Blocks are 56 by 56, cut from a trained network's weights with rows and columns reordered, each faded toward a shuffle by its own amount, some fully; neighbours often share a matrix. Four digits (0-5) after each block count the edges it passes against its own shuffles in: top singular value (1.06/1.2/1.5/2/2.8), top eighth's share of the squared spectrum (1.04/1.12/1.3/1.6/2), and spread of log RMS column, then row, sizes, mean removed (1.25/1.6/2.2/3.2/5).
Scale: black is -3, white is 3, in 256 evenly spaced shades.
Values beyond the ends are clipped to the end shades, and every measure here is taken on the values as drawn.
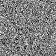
2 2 0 0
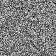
0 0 0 0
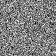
0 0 0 0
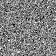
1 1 0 0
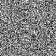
3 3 0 0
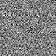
3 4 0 1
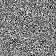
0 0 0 1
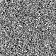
2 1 0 0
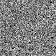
0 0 0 0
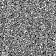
0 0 0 0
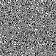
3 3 1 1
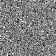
1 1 0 0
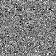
2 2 0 1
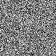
1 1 0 0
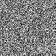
3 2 0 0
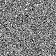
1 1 0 0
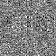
3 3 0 1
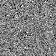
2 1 0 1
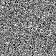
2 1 0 0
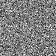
1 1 0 0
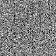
2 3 1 1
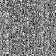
3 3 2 2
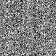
2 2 1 1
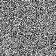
2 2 0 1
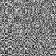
4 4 2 2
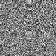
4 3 1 1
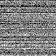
4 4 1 3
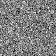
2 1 0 0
